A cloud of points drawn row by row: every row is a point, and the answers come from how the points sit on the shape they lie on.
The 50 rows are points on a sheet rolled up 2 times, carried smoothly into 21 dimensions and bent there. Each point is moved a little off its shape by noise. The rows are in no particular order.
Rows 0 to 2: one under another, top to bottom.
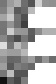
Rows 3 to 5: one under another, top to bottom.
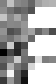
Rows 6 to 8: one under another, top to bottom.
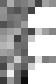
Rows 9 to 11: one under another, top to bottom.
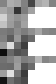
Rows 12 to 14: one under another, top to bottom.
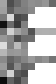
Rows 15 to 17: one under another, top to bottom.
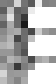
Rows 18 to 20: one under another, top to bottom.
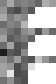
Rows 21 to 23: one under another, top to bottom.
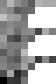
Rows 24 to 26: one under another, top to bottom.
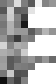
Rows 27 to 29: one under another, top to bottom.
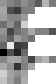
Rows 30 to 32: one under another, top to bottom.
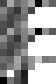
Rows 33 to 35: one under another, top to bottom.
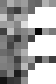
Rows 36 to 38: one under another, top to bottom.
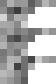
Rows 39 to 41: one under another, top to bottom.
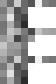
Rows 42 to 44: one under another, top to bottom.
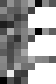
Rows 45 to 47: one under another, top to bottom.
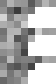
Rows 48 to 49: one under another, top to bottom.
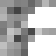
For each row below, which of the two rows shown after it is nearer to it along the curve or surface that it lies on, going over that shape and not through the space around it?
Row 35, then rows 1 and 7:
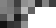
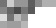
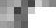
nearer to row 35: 1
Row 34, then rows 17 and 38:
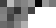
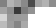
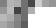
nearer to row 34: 17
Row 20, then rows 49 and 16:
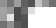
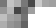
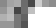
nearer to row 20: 16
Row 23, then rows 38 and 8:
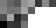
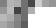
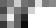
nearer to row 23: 8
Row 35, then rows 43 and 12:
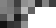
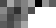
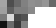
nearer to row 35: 43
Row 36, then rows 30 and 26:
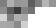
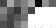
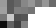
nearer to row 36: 30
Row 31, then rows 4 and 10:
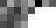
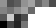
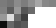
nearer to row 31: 4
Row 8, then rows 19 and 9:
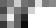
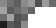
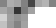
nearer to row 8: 9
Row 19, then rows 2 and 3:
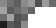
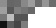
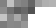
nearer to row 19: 2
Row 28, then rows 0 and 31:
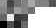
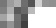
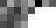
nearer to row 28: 31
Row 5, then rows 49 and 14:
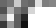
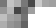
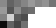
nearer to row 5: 49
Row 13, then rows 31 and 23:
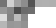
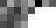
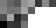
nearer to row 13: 31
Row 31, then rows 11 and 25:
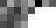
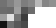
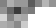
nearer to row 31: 25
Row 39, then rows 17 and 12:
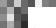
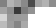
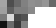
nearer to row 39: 17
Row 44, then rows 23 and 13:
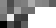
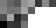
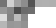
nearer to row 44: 23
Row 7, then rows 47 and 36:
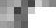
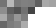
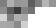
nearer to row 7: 36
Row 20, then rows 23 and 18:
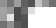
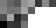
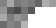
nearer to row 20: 18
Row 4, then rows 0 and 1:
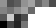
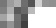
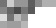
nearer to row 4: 1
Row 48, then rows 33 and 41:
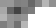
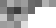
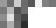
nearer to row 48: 33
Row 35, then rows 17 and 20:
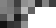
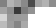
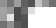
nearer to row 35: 17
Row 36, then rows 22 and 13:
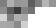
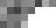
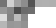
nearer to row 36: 13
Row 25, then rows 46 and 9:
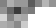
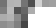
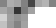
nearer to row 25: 9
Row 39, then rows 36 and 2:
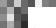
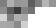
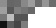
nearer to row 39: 36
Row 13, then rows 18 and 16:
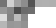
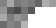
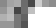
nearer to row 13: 16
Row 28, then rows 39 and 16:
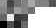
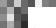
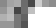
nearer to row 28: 39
